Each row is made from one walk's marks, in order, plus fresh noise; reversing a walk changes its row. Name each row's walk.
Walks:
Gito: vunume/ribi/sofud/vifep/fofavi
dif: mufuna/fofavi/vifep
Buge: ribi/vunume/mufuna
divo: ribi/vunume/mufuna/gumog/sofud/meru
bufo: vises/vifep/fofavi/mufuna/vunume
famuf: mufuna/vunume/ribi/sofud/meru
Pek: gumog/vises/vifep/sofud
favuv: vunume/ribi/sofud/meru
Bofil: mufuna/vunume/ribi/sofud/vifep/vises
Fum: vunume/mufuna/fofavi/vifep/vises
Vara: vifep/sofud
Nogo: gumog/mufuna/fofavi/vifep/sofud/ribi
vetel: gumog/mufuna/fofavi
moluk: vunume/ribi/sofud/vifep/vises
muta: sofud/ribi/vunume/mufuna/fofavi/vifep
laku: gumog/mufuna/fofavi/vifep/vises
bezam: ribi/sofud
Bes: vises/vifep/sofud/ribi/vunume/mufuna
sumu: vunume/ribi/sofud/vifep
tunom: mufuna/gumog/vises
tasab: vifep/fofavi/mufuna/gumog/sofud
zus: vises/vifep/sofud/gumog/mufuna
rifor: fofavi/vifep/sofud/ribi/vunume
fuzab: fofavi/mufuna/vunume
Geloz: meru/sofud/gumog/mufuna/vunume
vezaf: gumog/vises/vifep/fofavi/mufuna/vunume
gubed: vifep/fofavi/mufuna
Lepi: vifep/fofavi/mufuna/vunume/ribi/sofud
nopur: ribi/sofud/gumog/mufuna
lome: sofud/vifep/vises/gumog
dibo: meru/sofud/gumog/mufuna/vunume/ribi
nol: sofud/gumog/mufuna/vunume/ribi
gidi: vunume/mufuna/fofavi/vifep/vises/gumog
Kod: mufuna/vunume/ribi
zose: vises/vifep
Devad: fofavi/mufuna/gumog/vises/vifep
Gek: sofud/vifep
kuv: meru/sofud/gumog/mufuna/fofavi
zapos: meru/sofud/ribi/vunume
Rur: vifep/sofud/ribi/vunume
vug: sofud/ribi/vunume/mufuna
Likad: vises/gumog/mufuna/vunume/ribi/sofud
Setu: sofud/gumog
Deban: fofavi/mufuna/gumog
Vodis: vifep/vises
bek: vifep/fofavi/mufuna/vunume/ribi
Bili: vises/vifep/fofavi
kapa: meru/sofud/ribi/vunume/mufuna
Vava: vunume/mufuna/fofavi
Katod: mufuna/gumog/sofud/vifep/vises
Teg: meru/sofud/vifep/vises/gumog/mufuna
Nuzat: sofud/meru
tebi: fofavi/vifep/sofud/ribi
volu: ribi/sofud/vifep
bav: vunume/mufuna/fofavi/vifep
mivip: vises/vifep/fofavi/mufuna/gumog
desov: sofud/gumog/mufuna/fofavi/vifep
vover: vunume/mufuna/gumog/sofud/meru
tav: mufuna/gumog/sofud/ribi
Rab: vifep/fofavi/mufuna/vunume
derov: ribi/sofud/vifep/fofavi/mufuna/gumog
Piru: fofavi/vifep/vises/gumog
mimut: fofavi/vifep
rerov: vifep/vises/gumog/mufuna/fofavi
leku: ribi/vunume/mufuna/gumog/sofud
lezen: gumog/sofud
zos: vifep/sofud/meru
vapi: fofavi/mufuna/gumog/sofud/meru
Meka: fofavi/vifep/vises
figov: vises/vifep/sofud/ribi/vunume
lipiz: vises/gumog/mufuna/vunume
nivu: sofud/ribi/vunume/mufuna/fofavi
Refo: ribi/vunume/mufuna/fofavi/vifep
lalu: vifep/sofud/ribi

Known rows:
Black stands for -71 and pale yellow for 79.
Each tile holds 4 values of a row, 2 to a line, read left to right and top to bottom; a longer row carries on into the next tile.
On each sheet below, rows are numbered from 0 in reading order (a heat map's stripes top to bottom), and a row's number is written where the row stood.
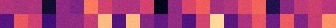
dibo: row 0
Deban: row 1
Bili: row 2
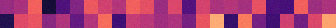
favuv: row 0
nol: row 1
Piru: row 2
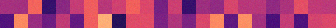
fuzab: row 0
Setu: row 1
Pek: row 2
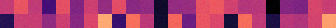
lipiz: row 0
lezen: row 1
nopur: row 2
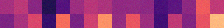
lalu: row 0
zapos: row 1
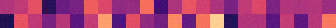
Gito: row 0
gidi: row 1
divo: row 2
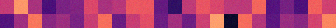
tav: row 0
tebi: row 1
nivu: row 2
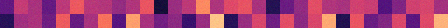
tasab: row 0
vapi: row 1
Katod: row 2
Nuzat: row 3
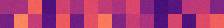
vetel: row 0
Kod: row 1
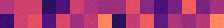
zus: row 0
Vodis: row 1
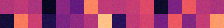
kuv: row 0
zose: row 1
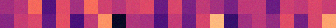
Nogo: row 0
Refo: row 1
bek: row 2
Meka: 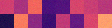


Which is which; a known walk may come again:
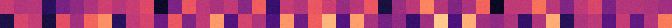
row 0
bezam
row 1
zose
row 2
laku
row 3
vapi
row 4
vover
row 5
divo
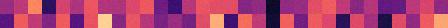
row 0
bav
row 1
rifor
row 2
lezen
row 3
Teg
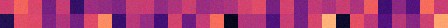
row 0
Setu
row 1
leku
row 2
Refo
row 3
muta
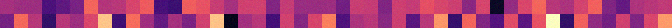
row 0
kapa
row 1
mimut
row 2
Buge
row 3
Lepi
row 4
Devad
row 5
Gek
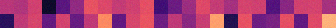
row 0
sumu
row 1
Bes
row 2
Nuzat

